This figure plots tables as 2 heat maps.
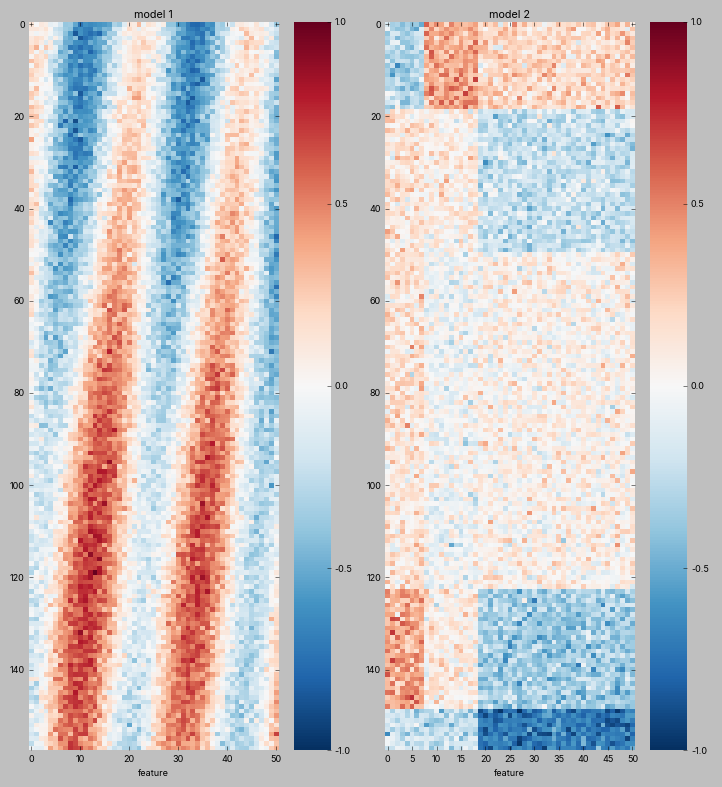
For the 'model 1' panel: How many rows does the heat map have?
158
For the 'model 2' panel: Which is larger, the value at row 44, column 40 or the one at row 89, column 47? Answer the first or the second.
the second
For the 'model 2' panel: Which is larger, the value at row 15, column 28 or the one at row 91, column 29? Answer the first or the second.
the first
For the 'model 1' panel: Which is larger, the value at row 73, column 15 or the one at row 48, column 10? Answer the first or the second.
the first
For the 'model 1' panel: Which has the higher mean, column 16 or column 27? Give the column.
16
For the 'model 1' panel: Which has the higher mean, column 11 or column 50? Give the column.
11
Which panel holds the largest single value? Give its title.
model 1
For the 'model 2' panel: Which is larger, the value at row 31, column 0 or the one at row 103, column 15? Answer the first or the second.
the first
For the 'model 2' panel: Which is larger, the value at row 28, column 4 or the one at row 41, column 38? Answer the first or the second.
the first
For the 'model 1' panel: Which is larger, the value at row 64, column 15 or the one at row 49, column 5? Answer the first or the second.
the first
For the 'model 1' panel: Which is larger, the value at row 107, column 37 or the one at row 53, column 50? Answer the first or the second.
the first
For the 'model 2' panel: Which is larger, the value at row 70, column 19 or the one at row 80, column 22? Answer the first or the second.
the first
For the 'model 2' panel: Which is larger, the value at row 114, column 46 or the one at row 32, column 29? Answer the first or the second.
the first
